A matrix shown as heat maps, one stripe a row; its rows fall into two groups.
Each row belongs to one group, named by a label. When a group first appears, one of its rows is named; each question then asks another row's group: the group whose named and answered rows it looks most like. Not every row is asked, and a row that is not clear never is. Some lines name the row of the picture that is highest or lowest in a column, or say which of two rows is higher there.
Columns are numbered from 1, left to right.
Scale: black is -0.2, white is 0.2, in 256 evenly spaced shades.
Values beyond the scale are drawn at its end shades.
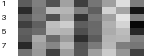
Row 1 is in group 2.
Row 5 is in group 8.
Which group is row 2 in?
8
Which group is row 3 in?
2
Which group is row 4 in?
8
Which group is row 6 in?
2
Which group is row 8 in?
2
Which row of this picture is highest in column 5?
2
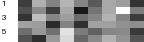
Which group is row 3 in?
8
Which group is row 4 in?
2
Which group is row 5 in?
8
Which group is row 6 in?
8
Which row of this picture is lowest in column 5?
2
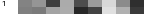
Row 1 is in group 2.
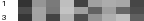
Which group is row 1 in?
8
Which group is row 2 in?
8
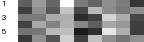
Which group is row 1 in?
8
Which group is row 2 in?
2
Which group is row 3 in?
8
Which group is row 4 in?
8
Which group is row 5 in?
8
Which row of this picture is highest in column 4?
1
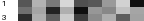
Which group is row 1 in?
8
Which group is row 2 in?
2
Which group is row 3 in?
2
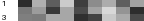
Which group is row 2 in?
2
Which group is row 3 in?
8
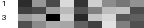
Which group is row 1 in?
2
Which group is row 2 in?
8
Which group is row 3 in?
2
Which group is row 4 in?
8
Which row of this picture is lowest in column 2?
2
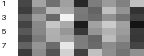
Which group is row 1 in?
2
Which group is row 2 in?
8
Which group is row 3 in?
8
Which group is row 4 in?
8
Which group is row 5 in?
8
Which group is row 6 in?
8
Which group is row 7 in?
8
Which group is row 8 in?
2
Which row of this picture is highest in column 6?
8
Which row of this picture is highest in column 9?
1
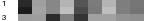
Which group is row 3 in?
2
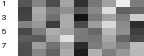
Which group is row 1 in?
2
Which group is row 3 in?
2
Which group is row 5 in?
8
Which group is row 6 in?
8
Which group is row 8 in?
2
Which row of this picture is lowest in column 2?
6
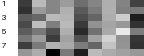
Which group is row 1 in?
8
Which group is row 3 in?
8
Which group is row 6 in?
2
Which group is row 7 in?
8
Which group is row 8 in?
2
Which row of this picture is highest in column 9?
8
